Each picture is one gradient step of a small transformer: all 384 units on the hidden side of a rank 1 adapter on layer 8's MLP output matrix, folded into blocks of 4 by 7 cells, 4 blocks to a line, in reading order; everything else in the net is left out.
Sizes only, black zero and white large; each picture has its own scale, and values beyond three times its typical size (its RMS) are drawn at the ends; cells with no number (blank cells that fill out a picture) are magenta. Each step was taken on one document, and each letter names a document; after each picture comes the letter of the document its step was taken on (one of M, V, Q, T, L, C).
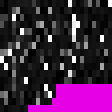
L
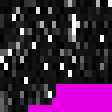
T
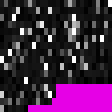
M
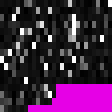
L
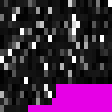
L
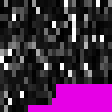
T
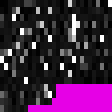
L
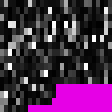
M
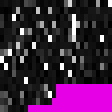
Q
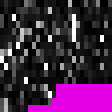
T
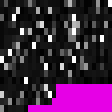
M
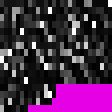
Q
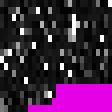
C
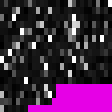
L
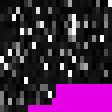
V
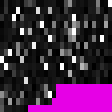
V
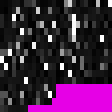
Q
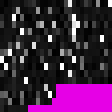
Q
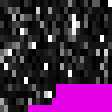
V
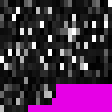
V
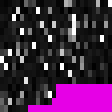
T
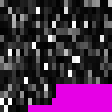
Q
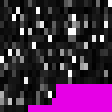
V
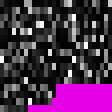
C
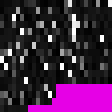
Q
